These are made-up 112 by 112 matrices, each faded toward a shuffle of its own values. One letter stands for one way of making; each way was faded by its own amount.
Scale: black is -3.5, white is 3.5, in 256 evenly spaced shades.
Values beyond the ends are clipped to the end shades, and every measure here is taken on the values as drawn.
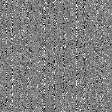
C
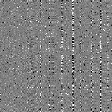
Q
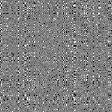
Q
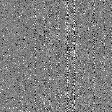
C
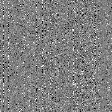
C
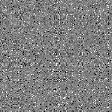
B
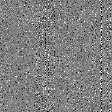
C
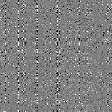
Q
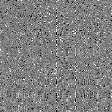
B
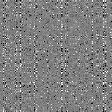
Q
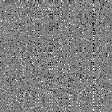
B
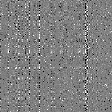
Q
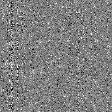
C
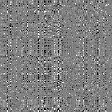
Q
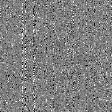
C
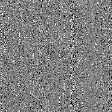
C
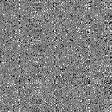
B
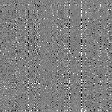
Q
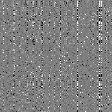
Q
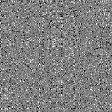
B
